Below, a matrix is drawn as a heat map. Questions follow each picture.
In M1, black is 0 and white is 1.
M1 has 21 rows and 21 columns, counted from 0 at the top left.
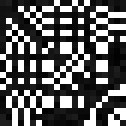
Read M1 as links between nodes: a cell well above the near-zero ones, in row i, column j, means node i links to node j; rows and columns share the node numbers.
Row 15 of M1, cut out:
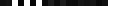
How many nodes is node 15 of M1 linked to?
6
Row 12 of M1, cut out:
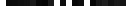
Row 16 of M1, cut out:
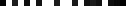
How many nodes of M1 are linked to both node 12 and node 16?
1
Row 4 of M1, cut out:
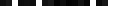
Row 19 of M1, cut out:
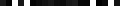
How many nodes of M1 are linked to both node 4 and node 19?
4
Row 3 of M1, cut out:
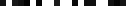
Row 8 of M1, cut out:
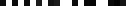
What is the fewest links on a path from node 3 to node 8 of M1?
1
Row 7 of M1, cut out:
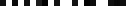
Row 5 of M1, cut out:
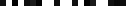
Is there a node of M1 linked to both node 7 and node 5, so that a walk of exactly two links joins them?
yes
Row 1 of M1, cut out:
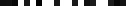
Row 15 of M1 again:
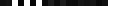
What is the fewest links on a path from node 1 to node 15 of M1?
5
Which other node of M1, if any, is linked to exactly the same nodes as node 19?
node 6
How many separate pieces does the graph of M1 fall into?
1
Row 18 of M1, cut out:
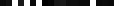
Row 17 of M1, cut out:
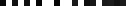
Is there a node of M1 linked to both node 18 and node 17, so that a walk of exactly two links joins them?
no
